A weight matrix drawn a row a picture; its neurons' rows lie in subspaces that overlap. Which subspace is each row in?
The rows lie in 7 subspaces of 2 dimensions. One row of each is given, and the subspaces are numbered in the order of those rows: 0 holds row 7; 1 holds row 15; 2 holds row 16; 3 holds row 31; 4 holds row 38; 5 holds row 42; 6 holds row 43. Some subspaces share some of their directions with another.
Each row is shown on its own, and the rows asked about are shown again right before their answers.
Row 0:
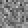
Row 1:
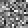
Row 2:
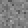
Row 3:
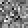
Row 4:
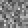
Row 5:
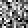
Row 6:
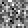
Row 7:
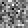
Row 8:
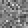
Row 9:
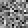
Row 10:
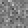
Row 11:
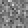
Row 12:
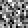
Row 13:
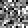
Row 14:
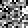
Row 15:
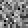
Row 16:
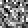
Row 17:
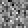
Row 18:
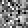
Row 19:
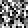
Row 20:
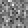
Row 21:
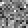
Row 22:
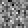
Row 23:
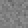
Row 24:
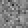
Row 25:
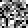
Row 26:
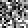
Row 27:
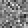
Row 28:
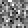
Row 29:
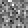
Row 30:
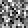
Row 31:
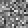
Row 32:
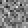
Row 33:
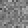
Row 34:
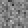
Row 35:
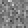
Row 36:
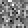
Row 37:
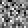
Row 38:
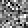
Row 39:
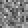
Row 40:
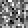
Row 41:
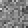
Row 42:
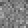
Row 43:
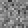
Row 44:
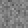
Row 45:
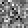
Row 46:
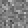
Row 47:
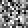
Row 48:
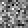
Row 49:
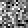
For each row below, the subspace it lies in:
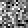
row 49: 0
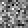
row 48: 0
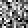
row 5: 0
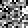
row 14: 6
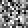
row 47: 4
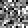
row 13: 6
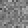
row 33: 6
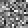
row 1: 3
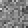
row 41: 6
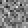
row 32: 2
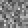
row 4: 1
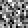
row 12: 1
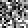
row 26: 0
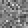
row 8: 4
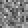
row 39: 2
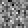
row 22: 0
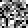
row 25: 5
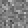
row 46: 3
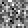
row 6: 0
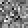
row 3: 1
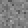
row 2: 3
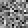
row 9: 3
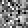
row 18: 4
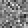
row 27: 4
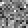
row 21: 5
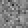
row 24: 4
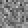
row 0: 2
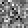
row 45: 1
